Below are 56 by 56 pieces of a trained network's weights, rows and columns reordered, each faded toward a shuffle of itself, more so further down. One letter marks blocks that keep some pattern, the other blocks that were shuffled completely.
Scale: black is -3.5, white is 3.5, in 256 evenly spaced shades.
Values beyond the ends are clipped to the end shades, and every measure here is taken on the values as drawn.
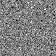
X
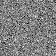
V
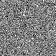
V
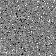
V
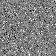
V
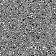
X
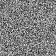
V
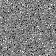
V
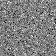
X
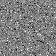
X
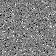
V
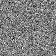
X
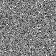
V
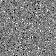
V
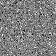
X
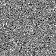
V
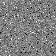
X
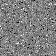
V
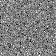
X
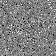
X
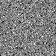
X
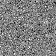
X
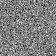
V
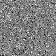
V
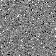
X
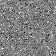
V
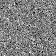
V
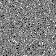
V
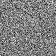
X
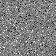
V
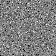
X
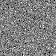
V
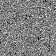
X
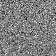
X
